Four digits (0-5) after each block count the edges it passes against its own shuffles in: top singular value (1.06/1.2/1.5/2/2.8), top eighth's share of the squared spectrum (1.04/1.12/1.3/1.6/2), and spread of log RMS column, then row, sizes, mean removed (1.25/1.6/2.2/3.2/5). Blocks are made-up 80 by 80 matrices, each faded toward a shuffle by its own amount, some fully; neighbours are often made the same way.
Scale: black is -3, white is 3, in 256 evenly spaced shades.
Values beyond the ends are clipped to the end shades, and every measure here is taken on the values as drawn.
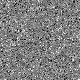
2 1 0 0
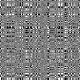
5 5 4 4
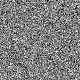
0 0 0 0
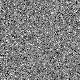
0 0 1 0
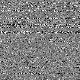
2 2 0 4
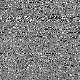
1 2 0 3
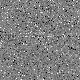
0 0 0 0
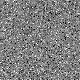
0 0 0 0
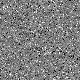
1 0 0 0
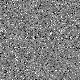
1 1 0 1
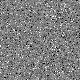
0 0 0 0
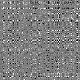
5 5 3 3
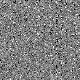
1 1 2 0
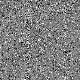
0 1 2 0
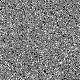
0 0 0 0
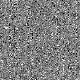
1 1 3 0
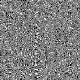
3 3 2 1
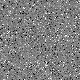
2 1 0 0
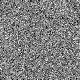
2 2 0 0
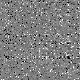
3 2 1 1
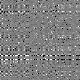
5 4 2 3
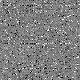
3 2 0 1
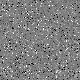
2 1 0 0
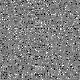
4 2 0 1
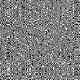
4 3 2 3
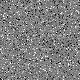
2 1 0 0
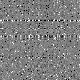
4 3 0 2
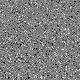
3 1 0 0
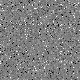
2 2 0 1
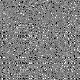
4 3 2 2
